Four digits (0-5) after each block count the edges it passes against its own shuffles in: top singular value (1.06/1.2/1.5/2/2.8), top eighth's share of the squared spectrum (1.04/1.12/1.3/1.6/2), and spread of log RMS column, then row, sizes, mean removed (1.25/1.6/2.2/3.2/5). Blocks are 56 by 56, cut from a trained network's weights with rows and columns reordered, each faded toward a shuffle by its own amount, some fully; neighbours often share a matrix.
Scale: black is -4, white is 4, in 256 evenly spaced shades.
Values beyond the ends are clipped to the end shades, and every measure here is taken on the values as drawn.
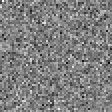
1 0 0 0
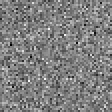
0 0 0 0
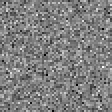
0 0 0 0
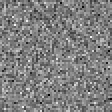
0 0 0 0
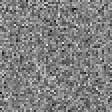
2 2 1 1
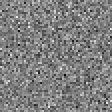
1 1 0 0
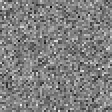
0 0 0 0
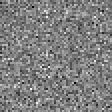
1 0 0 0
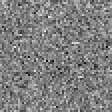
0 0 0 0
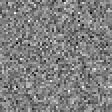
2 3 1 1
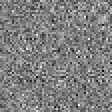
3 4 2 2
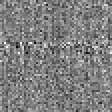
2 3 0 2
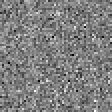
1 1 0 1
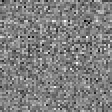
2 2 0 2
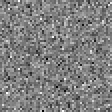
0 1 0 0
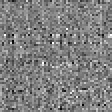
2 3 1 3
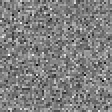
1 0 0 0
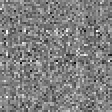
2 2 0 2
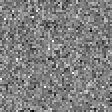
0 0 0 0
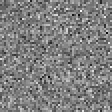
1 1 0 0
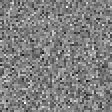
1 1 0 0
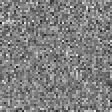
2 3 1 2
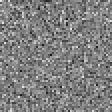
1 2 0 1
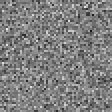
1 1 0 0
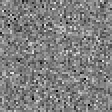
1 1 0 0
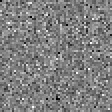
1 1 0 1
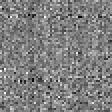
2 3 0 2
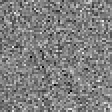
1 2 0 0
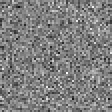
2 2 1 1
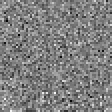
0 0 0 1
